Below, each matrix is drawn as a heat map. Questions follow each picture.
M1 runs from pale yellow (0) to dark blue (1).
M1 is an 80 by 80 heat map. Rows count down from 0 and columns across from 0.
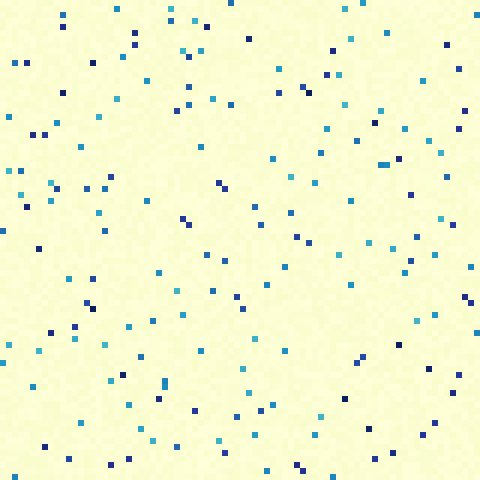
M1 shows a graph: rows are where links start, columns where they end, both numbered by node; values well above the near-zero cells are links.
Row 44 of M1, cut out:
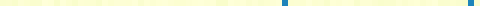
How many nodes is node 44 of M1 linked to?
2
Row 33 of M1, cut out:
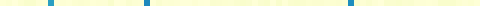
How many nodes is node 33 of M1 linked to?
3
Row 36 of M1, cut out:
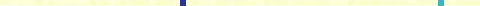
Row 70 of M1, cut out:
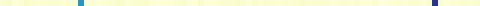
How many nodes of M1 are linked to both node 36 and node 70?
0
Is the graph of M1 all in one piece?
yes
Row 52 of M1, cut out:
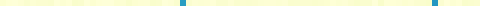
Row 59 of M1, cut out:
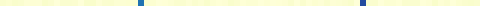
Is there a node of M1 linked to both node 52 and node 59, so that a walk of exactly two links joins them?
no
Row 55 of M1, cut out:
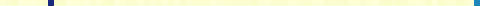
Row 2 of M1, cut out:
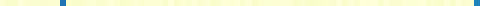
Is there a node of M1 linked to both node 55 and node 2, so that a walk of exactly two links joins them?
yes
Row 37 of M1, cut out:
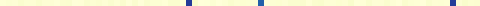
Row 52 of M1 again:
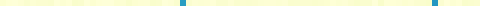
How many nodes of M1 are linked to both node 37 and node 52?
0
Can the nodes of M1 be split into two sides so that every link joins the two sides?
no
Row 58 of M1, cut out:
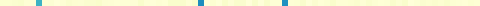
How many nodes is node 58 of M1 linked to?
3
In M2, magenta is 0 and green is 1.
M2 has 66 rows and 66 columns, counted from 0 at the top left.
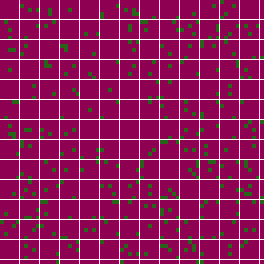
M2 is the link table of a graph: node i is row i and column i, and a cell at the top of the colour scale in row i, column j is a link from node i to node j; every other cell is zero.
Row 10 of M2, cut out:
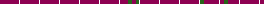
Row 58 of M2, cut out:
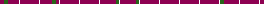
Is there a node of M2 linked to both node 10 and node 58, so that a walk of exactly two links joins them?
yes
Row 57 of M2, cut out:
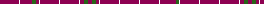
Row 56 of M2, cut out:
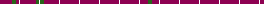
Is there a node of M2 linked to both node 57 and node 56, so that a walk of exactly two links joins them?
no
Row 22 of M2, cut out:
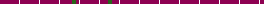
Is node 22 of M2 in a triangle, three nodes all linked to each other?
no
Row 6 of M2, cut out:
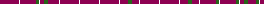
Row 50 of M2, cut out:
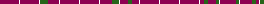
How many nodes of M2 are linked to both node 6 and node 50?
4
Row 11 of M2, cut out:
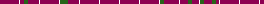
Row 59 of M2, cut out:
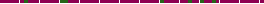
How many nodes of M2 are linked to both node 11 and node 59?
7
